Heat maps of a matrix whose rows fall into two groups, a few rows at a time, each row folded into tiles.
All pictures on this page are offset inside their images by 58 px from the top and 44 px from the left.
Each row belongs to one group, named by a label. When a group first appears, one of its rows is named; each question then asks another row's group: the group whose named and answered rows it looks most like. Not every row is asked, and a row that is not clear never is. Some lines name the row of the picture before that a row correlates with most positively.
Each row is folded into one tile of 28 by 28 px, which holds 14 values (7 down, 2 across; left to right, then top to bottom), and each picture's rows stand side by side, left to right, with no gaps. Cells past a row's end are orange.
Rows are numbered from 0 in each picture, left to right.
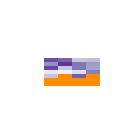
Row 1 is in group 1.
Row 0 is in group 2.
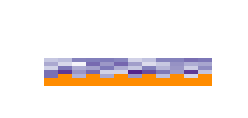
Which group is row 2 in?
2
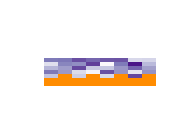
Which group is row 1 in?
2
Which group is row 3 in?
1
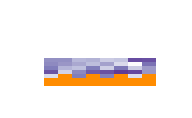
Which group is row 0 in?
2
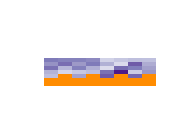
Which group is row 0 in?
2
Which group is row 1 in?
2
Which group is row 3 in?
1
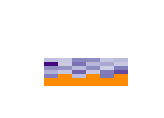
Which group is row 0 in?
1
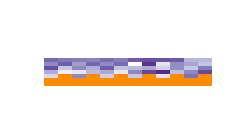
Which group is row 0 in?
2
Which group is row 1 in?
2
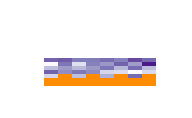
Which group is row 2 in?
2
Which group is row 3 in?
2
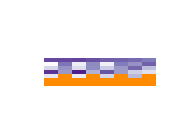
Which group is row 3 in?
2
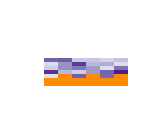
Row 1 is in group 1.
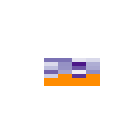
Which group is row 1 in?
1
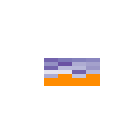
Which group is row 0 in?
2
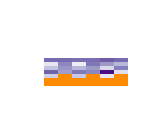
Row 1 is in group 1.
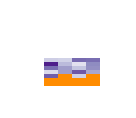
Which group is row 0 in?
1
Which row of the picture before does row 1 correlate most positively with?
0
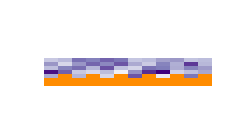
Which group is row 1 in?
2
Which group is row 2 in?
2
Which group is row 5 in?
1
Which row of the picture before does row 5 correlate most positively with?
0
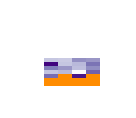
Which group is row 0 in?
1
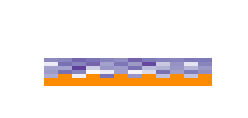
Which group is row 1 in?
2
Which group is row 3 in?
2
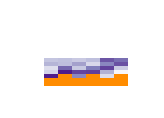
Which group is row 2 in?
2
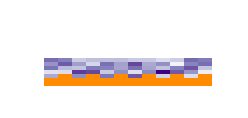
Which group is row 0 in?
2
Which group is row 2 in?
1
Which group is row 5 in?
2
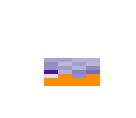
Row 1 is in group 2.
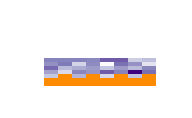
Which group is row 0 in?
2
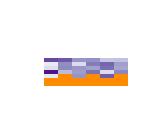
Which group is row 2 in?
1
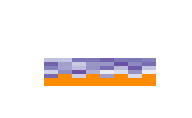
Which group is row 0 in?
1
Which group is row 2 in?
2
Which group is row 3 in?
2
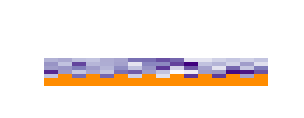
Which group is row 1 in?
1
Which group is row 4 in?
2
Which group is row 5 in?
1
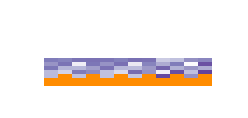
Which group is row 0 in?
2
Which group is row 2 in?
2
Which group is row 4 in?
1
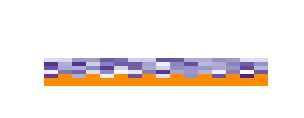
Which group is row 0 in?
1
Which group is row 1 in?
1
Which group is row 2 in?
2
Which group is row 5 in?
1
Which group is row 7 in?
1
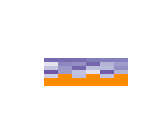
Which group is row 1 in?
2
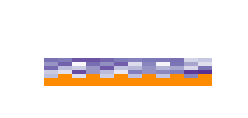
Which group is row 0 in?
2
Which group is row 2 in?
2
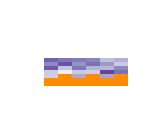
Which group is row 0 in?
2
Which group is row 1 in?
2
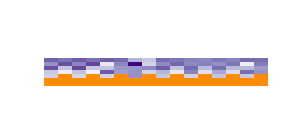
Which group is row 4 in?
2
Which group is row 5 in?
2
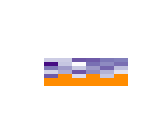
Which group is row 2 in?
2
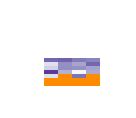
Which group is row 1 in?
2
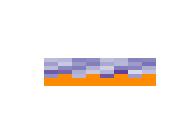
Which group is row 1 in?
2
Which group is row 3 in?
2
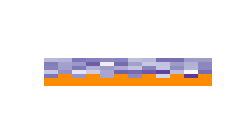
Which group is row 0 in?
1
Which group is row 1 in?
2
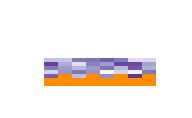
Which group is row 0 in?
1
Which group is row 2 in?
2
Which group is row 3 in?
1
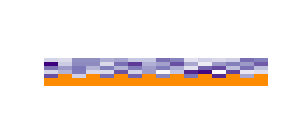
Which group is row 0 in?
1
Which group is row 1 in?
2
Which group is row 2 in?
1
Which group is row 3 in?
1
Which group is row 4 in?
2
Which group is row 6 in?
1
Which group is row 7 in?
2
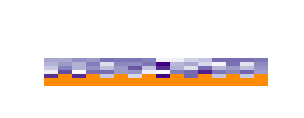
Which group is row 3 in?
2
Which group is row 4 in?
1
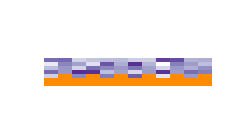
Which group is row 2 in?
1
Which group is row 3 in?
1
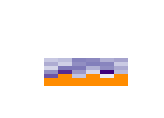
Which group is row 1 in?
2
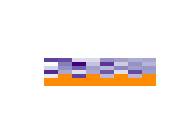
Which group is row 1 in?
1
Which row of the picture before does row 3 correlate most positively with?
2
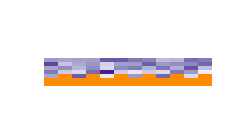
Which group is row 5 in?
2
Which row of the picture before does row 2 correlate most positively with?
0
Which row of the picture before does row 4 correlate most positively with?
1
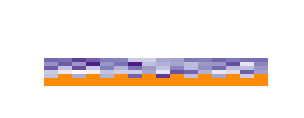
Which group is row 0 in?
2
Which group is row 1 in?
2
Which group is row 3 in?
1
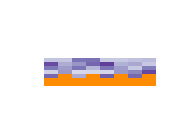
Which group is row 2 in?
1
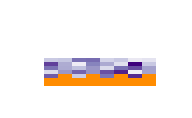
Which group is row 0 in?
1
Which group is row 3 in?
1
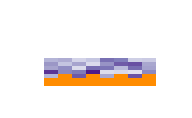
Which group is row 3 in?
1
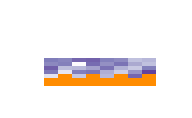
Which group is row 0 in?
2
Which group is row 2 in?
2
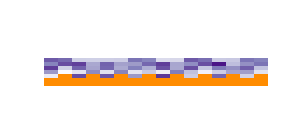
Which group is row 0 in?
2
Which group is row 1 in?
1
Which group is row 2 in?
1
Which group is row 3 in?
2
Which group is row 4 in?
1
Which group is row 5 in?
2
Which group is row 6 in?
1
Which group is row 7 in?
2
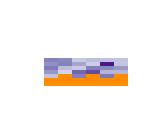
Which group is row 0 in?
2
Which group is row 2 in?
1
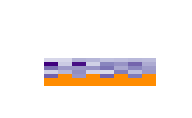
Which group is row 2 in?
1
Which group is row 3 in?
1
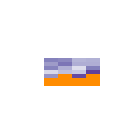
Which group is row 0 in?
2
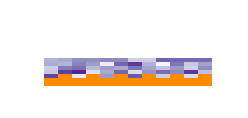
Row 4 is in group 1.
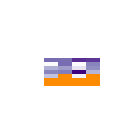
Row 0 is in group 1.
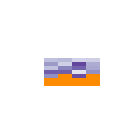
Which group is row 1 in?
1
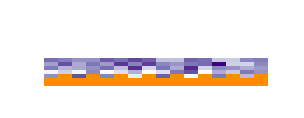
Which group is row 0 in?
2
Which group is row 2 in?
2
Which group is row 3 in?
2
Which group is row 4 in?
1
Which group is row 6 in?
1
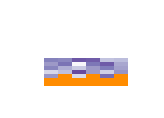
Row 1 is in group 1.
